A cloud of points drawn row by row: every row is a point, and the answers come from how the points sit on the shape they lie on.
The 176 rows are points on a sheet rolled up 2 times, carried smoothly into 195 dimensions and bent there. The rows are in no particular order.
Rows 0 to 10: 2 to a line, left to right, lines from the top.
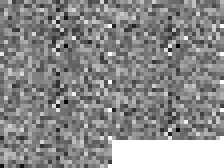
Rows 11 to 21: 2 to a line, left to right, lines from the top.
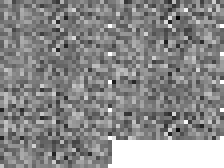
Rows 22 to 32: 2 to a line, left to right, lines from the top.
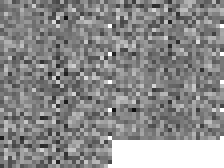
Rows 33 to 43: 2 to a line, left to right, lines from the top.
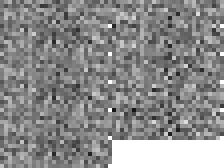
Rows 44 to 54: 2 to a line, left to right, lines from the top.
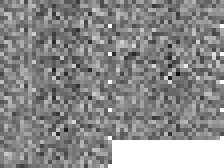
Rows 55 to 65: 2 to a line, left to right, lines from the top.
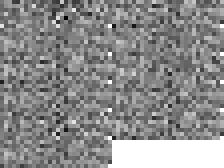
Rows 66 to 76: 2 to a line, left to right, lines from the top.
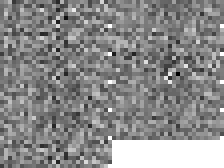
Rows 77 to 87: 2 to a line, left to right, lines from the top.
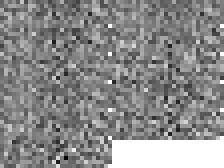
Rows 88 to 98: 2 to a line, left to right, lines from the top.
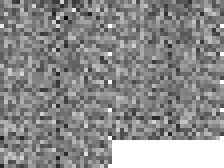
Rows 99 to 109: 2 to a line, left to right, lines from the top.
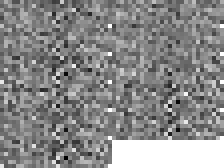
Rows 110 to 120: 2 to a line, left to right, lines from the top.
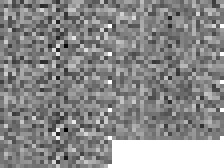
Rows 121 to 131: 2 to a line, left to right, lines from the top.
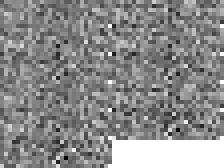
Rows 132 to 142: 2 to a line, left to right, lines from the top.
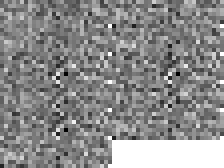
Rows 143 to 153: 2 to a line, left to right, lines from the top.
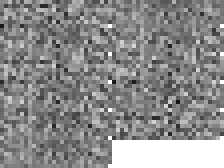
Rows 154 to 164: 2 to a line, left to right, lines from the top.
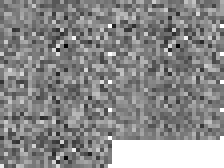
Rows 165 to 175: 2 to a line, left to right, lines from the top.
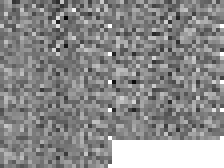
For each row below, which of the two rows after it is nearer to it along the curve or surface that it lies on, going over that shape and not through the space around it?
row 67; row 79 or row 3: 79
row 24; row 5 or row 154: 5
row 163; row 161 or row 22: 161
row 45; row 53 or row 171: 171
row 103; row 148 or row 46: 148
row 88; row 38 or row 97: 97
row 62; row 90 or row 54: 90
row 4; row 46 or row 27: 46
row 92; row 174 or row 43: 43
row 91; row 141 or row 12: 141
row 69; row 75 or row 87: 87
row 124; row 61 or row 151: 151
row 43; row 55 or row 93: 93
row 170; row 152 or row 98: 98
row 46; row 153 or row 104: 104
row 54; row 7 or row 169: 169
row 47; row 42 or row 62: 42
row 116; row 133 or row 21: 21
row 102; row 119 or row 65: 65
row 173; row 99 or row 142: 99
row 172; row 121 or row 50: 50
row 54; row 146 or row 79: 79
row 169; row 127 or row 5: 127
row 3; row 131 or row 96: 131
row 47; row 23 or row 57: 23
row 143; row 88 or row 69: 69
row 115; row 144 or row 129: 144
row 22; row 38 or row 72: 38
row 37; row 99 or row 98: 99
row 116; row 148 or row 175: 175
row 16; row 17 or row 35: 17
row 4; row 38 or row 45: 38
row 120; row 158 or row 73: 73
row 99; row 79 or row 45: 79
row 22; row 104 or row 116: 116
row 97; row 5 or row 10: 10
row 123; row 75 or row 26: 26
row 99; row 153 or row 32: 153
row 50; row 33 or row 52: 52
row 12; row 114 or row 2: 2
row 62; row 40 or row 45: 45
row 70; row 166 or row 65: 166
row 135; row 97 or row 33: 97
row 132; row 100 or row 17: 17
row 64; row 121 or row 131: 131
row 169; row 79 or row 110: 79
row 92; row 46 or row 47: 47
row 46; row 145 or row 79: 79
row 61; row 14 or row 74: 14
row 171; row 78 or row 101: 101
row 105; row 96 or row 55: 96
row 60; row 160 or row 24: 160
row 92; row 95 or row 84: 84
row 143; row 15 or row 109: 109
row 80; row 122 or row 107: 122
